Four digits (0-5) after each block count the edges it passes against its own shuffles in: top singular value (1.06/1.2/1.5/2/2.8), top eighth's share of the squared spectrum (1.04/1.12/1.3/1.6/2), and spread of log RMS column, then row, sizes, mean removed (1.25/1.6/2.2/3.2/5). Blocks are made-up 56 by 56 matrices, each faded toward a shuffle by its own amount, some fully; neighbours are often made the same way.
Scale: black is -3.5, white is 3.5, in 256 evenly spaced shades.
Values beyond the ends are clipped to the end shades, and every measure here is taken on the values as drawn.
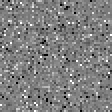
0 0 0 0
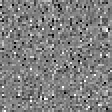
3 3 1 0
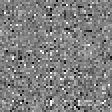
4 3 2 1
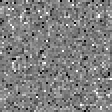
0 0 0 0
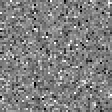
0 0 0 0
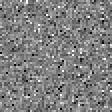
2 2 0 0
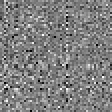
4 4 2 2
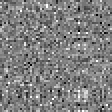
4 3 2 1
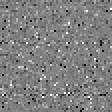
3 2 0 1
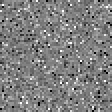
0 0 0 0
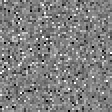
0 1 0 0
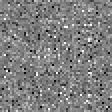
2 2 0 0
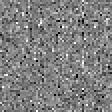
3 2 1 0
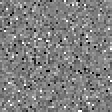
1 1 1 0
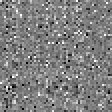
3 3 2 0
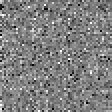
3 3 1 0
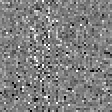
3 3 2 0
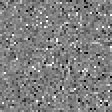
1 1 0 0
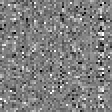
3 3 2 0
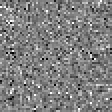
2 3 1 1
